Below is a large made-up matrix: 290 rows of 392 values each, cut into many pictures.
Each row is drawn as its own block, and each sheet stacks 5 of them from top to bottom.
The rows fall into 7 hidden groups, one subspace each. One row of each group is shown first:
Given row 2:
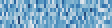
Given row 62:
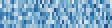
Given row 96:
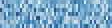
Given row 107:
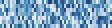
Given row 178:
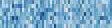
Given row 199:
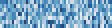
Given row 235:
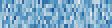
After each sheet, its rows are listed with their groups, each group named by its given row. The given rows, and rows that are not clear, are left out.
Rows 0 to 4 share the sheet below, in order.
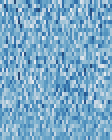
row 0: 2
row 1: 96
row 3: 2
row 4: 2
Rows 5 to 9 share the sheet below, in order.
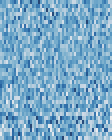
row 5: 96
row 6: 2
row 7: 96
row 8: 2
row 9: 199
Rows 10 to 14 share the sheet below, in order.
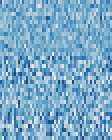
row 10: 235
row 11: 96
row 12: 96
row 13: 2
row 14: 62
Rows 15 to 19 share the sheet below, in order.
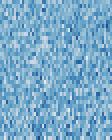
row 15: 96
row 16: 178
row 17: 107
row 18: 178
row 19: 107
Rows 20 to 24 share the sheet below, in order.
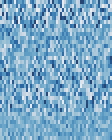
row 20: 2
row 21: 199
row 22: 107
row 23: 235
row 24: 107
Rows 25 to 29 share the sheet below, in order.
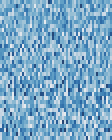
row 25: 107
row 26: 107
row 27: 107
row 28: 62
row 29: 2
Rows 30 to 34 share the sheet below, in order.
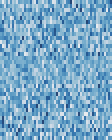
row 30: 107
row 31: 235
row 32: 107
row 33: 199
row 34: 178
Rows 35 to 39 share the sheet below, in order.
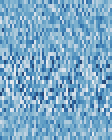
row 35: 107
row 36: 107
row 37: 96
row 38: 62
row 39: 178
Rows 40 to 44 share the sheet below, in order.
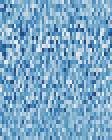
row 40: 178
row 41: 199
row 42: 96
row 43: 96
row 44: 235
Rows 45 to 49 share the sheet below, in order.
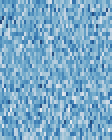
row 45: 107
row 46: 62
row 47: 235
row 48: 107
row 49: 2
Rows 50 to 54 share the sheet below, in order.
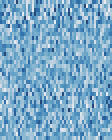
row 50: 178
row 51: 199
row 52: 235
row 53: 178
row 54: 2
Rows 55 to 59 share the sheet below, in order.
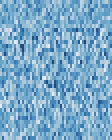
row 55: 2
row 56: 199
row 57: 107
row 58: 107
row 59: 178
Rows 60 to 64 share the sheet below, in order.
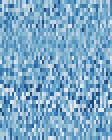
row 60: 178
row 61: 2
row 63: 235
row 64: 107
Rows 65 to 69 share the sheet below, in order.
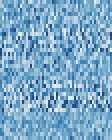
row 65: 96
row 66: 178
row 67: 178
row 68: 96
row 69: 235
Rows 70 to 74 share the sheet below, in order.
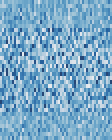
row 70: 178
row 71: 96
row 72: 2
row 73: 107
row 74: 107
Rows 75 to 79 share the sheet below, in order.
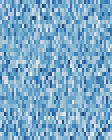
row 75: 96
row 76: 62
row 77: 199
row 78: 62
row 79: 2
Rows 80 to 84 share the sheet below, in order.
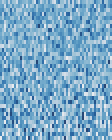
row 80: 107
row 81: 107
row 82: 199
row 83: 178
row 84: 199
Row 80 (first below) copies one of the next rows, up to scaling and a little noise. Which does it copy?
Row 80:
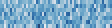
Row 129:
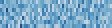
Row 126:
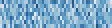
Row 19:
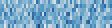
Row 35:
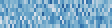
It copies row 19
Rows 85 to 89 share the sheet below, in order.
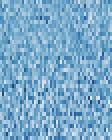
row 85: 235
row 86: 199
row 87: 199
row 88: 178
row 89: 96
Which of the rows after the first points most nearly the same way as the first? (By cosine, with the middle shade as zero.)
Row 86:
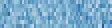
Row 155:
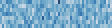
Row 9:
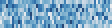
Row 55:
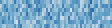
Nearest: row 155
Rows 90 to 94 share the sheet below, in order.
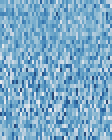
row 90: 62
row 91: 178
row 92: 178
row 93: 96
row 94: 199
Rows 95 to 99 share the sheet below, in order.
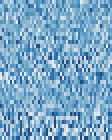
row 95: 2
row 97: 107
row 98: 107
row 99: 96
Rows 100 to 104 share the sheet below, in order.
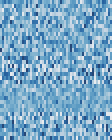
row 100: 235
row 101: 235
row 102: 235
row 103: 107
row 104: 62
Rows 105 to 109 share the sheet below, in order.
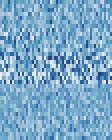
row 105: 62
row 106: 96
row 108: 199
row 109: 107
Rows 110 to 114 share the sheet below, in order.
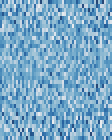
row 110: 199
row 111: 235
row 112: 199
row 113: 199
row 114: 107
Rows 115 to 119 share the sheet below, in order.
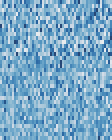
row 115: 235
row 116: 199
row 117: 199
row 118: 62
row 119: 62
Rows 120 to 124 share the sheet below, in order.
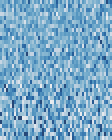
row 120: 62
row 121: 2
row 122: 178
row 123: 199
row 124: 178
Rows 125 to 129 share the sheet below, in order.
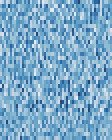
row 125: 235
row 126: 107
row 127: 178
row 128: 2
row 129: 107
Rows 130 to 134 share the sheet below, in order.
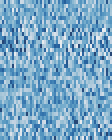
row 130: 199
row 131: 178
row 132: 62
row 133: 178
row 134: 178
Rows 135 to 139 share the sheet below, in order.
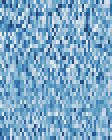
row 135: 178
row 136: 235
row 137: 107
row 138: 107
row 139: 107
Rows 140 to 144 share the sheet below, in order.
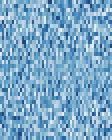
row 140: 107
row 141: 235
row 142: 96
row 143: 96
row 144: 178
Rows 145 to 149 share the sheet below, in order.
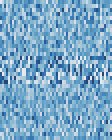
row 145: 235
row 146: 62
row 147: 235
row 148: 2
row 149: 107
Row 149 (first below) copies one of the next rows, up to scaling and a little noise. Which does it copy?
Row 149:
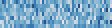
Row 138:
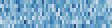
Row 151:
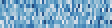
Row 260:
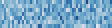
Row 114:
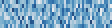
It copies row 151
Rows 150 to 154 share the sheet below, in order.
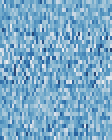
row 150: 107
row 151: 107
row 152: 96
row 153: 199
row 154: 199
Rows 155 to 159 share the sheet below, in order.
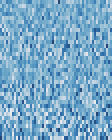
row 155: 199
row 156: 96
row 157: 199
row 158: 96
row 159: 199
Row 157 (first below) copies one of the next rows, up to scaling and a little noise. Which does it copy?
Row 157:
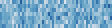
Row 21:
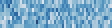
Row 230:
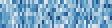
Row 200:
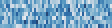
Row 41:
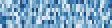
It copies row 230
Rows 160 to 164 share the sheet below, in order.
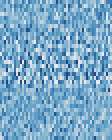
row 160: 62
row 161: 199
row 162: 96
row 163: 199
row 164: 199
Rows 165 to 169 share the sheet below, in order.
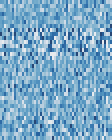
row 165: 62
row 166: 62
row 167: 96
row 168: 62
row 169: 62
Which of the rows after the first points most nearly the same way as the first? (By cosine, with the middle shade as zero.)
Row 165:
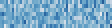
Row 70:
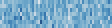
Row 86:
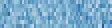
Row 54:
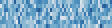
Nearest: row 54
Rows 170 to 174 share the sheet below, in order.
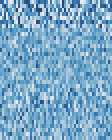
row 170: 2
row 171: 178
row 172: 199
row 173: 178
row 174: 96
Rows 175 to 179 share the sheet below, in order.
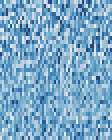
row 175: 107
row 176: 235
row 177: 178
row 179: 178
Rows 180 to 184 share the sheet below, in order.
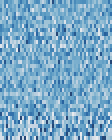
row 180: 96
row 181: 2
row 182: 178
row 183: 2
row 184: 96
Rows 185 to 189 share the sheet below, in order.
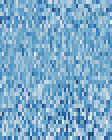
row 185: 107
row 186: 199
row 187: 107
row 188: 2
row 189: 2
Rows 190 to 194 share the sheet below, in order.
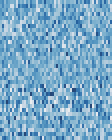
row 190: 178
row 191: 199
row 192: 178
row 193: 178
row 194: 199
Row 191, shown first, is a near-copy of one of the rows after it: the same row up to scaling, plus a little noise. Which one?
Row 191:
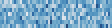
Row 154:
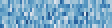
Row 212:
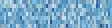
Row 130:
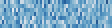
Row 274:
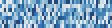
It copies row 212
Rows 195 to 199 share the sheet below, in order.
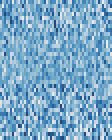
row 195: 178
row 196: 62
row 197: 178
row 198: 107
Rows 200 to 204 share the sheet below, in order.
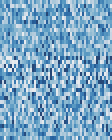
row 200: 199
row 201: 199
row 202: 199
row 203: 107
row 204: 62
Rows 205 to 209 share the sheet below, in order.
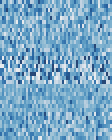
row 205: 2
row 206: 96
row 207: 96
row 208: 235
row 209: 107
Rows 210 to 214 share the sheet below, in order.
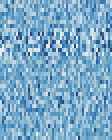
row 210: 62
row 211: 178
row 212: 199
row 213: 235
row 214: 199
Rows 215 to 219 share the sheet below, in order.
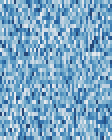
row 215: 2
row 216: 235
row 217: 178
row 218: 96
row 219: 2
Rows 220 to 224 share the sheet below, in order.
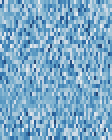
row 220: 2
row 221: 235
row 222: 107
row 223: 235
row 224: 96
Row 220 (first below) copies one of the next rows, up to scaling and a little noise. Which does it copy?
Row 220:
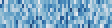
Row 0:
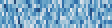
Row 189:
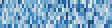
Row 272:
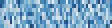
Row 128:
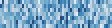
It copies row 128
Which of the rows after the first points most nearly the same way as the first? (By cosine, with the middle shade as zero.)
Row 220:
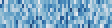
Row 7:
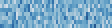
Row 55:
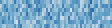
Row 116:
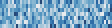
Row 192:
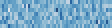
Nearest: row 116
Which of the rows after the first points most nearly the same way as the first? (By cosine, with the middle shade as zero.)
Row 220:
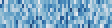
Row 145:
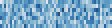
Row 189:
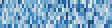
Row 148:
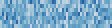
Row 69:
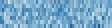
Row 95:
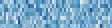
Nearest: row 189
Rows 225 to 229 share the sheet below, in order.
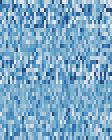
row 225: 178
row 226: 2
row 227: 235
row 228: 199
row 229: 2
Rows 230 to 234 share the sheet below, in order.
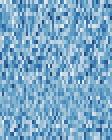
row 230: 199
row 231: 235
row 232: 2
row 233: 178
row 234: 235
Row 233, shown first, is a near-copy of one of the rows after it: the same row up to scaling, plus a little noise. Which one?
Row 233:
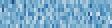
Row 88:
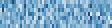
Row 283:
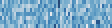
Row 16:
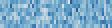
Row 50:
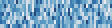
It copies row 88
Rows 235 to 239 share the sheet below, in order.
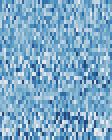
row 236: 107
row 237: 96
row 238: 178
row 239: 2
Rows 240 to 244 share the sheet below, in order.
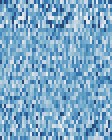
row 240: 199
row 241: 235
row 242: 96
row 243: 96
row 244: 235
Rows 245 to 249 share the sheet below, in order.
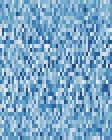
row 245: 96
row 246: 235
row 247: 107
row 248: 178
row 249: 235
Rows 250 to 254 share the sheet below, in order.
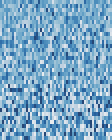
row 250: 96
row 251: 62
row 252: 199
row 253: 178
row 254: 235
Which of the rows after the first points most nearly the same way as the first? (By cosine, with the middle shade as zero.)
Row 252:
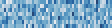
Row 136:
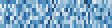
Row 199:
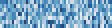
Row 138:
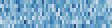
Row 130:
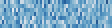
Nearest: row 130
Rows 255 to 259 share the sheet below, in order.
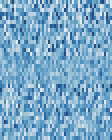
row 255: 62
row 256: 199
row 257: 107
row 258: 2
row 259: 199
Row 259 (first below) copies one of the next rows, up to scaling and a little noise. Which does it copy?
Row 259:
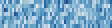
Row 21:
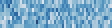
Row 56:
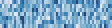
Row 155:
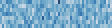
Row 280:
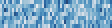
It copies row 280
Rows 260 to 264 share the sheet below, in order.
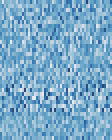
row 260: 107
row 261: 235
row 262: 178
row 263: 62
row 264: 2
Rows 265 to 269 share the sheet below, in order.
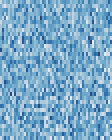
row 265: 178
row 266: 235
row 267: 199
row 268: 178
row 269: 62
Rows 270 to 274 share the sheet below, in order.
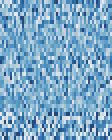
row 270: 199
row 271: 2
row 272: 2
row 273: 62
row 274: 199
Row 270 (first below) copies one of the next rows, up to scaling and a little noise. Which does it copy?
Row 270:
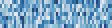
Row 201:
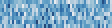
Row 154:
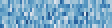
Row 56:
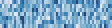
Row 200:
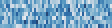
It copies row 56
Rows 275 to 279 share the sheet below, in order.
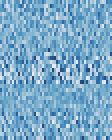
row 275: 62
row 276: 107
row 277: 107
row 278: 235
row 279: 107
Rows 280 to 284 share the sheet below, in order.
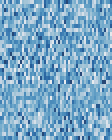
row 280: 199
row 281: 199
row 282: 96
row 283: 178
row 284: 2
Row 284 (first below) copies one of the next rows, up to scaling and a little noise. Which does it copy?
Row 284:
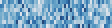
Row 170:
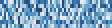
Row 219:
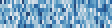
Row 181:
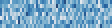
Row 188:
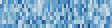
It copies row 188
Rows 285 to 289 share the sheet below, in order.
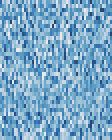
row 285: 2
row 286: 199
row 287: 178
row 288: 62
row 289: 2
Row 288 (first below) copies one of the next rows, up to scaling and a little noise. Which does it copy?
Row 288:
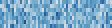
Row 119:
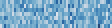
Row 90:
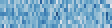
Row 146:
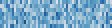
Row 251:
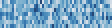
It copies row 146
